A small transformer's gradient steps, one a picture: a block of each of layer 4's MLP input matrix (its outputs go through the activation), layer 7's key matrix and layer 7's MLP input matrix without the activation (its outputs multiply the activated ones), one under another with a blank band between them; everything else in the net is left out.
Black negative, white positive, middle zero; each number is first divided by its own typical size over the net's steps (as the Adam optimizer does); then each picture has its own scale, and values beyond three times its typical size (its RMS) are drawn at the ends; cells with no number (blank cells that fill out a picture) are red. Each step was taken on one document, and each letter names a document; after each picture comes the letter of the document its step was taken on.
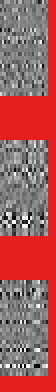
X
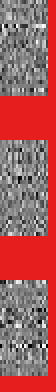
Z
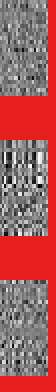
Z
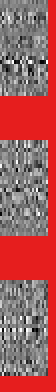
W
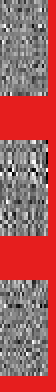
X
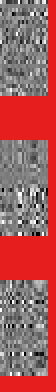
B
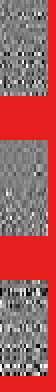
X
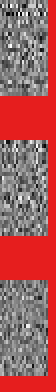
W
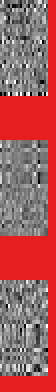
X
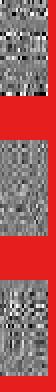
B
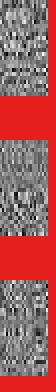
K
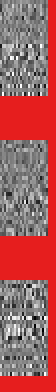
W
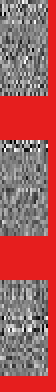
W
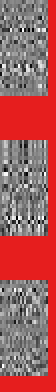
X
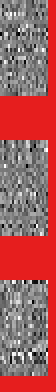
B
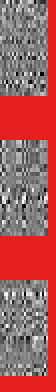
W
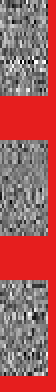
K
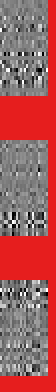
X
